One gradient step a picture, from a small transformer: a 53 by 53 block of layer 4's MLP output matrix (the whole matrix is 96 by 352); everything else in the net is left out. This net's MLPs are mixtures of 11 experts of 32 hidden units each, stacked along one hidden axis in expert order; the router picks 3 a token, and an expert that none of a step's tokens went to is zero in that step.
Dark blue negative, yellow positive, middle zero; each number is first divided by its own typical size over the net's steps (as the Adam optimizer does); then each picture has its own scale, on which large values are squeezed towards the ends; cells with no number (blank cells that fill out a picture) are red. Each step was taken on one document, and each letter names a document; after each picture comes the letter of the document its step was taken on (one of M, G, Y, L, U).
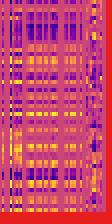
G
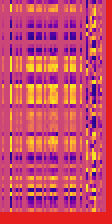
G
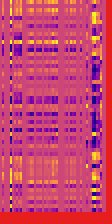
G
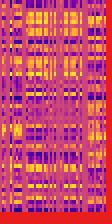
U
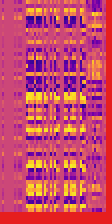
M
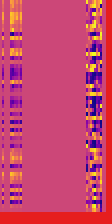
G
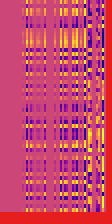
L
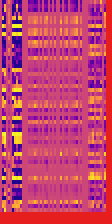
U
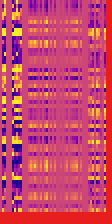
U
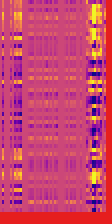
G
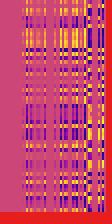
L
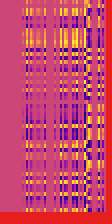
L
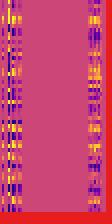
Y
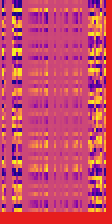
U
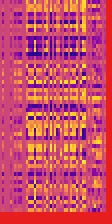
M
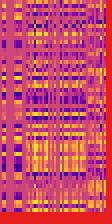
U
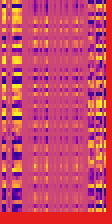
U
